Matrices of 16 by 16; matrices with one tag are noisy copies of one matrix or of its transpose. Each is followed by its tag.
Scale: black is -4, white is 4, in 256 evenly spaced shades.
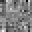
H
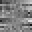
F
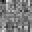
H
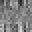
F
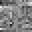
H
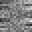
F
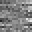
F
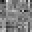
H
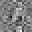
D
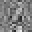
D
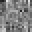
H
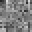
H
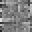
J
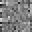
J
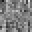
H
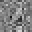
D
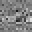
D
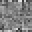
J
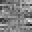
F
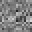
D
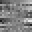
F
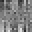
F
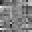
H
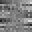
F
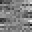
F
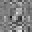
D
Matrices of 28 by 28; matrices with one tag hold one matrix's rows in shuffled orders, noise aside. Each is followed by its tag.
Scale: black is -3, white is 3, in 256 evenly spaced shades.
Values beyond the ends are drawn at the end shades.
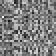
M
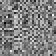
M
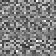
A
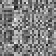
M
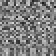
A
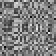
M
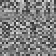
A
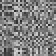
M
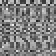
A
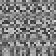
A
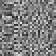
M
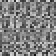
A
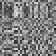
M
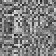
M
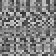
A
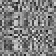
M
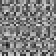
A
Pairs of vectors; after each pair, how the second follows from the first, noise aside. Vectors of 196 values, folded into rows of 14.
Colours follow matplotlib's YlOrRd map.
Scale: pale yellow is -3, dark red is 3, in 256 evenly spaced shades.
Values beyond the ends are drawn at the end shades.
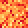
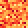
shuffled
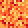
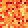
shuffled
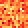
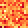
shuffled
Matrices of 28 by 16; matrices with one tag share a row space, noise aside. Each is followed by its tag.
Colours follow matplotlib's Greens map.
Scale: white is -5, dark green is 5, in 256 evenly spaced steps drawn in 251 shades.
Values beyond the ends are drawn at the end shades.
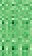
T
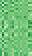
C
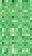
T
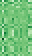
C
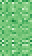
T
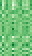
T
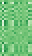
C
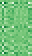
C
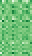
T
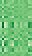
C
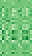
T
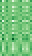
T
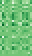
T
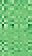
C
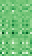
T
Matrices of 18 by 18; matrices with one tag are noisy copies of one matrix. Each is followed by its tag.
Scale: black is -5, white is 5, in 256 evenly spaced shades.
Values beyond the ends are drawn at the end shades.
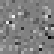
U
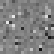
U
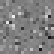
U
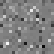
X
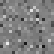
X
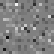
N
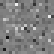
N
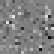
U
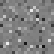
X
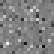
X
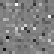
N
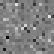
N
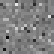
N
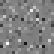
X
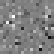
U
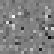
U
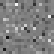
N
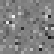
U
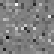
N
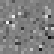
U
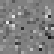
U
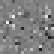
U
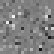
U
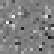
U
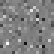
X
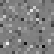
X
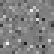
X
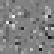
U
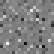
X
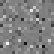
X
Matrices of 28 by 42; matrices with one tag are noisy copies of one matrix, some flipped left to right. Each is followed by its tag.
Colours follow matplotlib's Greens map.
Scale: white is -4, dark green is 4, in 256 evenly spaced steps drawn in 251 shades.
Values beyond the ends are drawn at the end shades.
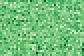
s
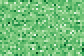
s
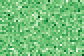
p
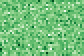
s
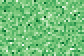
p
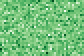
s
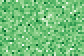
p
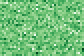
s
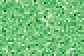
p
